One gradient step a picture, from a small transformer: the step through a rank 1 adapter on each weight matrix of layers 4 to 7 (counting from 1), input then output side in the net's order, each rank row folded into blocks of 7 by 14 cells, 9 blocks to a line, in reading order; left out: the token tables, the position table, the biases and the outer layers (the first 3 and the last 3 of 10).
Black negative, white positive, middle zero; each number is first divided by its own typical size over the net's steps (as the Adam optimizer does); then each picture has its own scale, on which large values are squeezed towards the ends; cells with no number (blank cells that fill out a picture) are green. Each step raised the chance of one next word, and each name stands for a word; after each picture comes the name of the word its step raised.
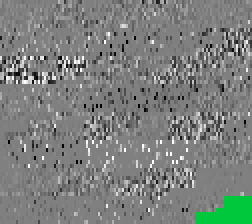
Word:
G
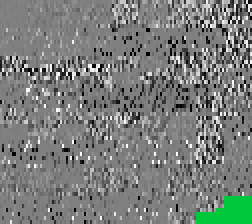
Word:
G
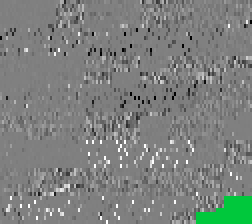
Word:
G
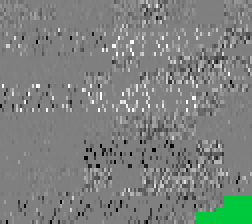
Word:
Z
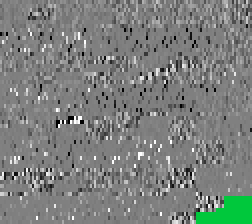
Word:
G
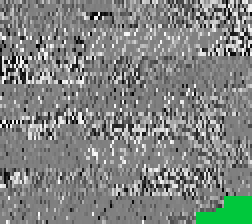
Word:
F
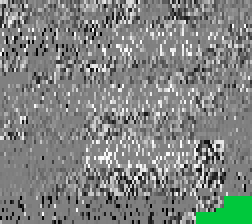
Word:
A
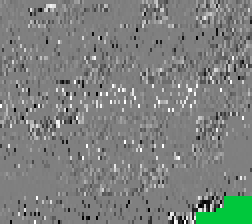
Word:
Z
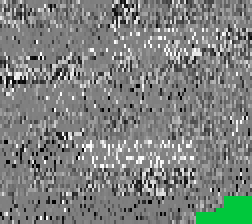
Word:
A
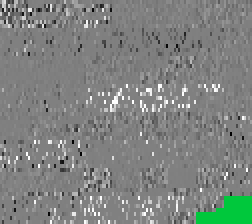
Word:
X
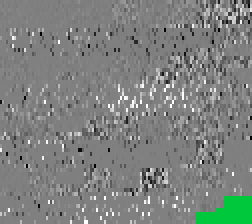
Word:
X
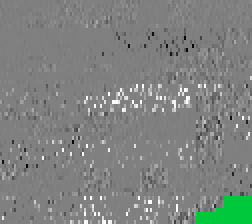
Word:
X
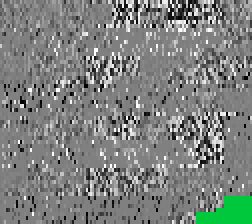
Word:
A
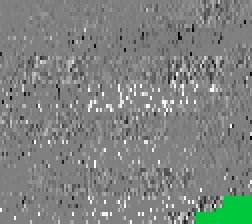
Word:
X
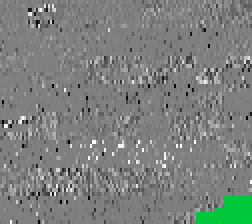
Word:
G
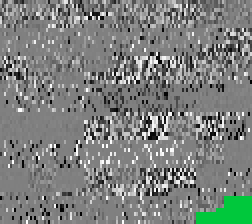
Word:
F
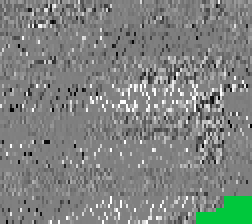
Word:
X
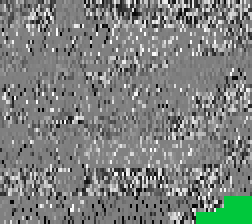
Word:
A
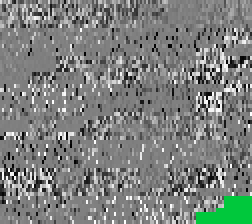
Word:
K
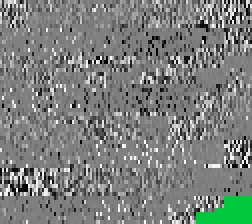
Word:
G
